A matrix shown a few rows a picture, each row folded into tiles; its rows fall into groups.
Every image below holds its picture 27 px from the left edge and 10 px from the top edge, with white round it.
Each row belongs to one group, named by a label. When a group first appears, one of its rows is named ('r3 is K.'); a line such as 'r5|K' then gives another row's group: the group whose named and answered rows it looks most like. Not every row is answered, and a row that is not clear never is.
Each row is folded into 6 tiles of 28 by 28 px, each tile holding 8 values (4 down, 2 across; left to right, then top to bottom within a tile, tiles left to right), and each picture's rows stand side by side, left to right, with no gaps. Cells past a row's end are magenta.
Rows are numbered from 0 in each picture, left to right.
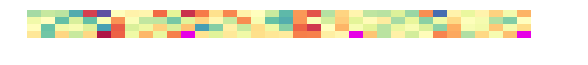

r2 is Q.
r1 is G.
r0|Q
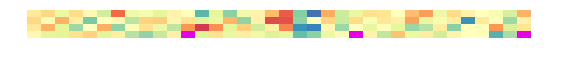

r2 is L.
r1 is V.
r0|L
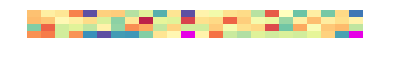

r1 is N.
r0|N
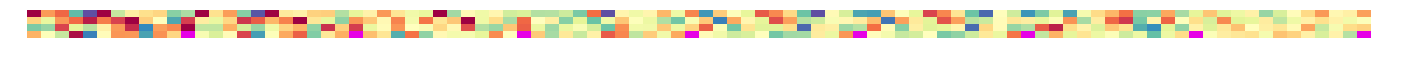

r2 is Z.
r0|Z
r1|Z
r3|Q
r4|V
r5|V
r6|V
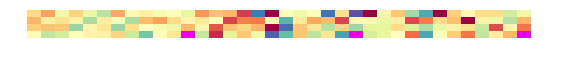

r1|N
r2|Z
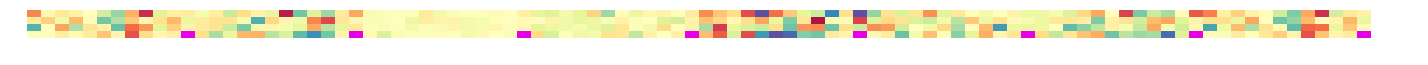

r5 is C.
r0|G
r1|L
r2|Q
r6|L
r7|G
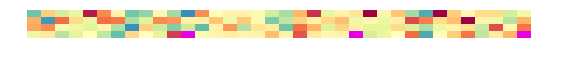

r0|V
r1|G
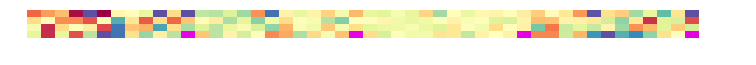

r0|N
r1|Q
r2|Q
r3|N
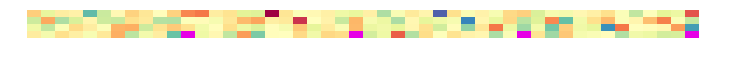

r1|Z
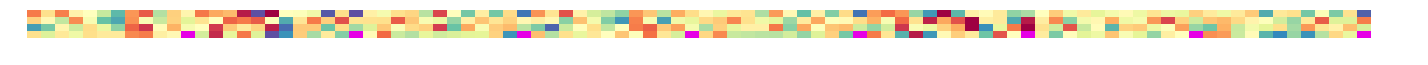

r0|G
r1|N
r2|N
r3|G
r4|N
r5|Z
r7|N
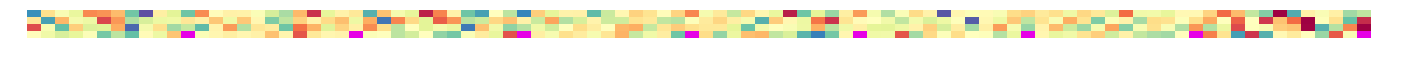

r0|V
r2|V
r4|L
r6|L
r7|Z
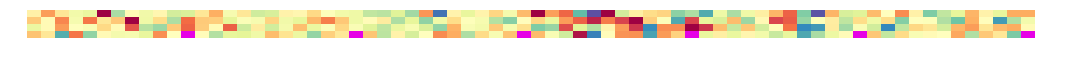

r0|Z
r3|Z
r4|V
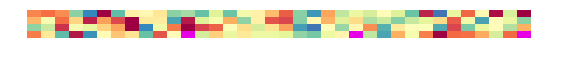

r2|Q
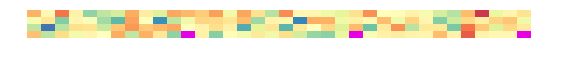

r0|G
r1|L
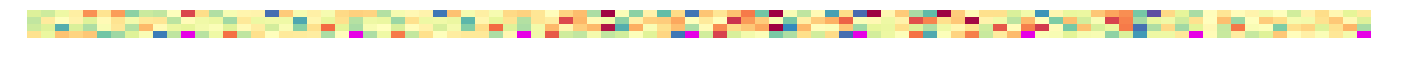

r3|N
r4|N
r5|Z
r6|V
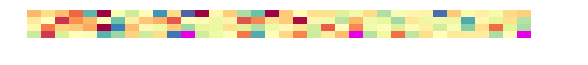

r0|N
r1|Z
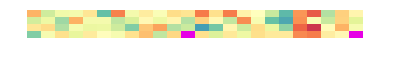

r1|G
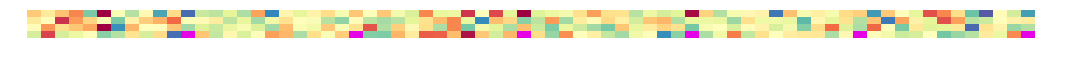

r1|Q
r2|Q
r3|L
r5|V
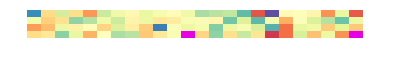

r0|C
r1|Q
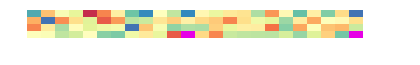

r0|V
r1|N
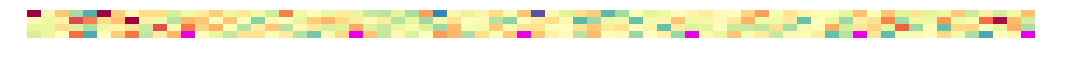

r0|Z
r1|L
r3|C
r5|L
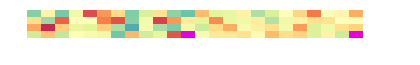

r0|V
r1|G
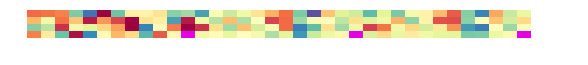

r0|Z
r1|V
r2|V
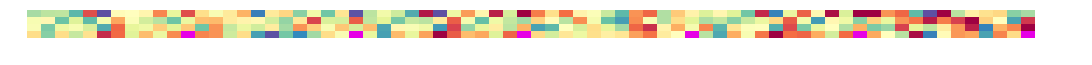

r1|N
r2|Q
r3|G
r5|Z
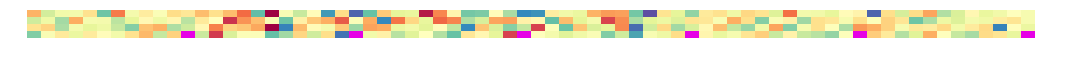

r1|N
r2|V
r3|V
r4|L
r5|C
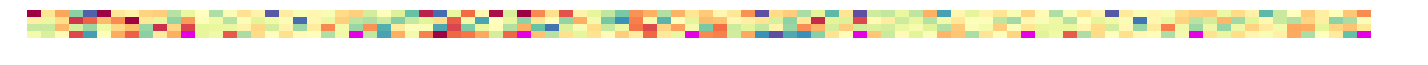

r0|Z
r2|Q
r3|G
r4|N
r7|G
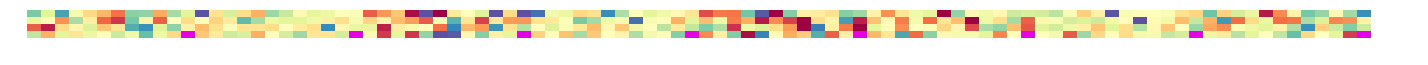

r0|V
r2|N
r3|C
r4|Z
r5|Z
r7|V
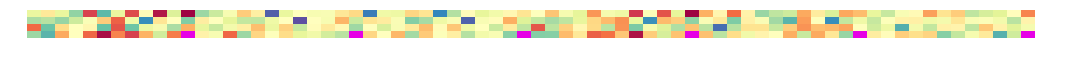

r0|Q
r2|C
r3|Q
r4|G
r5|L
